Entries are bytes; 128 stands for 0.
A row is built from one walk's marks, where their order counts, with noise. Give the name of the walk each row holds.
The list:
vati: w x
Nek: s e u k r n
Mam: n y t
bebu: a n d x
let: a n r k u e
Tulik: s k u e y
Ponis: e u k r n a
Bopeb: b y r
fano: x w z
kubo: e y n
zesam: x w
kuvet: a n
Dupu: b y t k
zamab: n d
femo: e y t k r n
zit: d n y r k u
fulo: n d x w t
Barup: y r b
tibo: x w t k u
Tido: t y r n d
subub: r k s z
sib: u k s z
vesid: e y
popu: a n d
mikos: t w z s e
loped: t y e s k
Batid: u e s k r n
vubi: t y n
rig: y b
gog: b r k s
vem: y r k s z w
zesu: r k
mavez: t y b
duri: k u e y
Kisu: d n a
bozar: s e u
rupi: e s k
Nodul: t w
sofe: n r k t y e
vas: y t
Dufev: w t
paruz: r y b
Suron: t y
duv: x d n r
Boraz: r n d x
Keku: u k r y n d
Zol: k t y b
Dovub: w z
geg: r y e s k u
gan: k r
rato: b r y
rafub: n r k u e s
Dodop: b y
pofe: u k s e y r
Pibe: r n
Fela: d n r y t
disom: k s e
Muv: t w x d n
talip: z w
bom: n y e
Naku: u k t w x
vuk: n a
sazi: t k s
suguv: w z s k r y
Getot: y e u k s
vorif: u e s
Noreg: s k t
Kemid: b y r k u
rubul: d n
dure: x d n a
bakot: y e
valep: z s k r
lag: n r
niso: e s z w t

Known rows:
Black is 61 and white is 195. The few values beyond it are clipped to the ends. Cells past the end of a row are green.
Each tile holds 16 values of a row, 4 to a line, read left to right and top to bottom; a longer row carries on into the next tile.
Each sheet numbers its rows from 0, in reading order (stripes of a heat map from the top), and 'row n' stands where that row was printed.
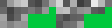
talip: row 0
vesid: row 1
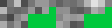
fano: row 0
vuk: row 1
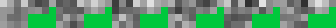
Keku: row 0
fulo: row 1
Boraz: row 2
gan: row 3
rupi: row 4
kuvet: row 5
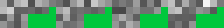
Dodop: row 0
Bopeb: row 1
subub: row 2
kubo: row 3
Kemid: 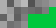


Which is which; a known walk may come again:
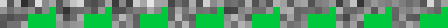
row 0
rupi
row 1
talip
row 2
Boraz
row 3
paruz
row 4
subub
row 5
Kemid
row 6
fano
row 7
geg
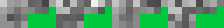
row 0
pofe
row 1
kubo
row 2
Keku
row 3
Dodop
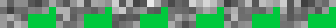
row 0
gan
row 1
Bopeb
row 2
vesid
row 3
fulo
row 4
rato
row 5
disom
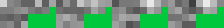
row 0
Nek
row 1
rafub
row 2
vuk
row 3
kuvet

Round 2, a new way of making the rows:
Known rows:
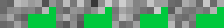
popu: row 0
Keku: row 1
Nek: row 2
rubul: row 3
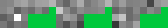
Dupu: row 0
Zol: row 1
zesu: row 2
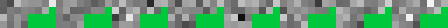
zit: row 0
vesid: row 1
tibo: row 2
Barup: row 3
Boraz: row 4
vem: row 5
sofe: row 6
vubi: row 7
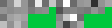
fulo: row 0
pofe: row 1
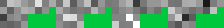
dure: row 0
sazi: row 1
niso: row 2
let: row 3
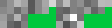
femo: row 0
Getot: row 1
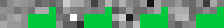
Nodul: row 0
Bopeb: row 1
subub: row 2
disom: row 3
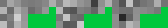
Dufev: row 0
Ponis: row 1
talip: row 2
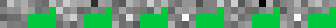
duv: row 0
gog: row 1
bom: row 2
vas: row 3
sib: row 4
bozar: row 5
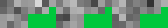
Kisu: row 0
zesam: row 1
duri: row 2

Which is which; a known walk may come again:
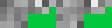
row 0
zamab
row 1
Muv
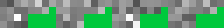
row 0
mavez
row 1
Tulik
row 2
rupi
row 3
kuvet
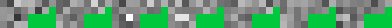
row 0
bebu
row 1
rubul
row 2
rig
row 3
sazi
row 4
popu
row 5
lag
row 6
zesu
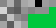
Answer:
Naku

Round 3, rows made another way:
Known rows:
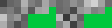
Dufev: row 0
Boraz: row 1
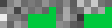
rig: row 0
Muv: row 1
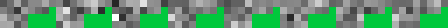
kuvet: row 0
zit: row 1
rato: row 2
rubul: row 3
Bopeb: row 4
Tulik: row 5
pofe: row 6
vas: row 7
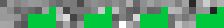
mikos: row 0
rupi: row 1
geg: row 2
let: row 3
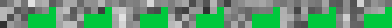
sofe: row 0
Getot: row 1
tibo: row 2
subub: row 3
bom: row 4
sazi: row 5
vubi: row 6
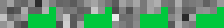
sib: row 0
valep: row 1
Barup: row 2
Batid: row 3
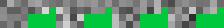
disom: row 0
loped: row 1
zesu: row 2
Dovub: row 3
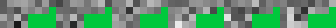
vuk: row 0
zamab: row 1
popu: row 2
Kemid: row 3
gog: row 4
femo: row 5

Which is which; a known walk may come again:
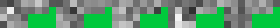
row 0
Fela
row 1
kuvet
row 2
Getot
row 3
femo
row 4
Keku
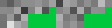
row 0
Kemid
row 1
bakot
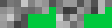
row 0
Nodul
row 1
subub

